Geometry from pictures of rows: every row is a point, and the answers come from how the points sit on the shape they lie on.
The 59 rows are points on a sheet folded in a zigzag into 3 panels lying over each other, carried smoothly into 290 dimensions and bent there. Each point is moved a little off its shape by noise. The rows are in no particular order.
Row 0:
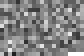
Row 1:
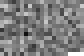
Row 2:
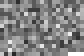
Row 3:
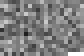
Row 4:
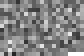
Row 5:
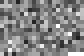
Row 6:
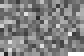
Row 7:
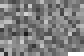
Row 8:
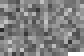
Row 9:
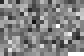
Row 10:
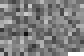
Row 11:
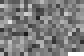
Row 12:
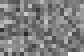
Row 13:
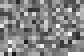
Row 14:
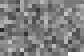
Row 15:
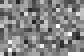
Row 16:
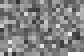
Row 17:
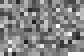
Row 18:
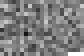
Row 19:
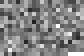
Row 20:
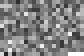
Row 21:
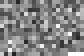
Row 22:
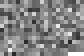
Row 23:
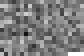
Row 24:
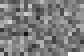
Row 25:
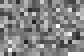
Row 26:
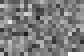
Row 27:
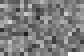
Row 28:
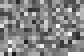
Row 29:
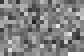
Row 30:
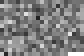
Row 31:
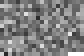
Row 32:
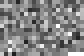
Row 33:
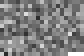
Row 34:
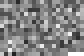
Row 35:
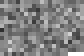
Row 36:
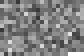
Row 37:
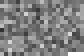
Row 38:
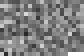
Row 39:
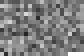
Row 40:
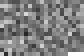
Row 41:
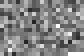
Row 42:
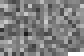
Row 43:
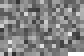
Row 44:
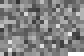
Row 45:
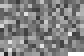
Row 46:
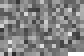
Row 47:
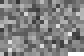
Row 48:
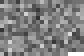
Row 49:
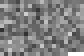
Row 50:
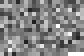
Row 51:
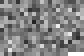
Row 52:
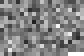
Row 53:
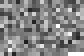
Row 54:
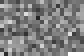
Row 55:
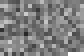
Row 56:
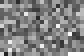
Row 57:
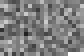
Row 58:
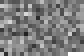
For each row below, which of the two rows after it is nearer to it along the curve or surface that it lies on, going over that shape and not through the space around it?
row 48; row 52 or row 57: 57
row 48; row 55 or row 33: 55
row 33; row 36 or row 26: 26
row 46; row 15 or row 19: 15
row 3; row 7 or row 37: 37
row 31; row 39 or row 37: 39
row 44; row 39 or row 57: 57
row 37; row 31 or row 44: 44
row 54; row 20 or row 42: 20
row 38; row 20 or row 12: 20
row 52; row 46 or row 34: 34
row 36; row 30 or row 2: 2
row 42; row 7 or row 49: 49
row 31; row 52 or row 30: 30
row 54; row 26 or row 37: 26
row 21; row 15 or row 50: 15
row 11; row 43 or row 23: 23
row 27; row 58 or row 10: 10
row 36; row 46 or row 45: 46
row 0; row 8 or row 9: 9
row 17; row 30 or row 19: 19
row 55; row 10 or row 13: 10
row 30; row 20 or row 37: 20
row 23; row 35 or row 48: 48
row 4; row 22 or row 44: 44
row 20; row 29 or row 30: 30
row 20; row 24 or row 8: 24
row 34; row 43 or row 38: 43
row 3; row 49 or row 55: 55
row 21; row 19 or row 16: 16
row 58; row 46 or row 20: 20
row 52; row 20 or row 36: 36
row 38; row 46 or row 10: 10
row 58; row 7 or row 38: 7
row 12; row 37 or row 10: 37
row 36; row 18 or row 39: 18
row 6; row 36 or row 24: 24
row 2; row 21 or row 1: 21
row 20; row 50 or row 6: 6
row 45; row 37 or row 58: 58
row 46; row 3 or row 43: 43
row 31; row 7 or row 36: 7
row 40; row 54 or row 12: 54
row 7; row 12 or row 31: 31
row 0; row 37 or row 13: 13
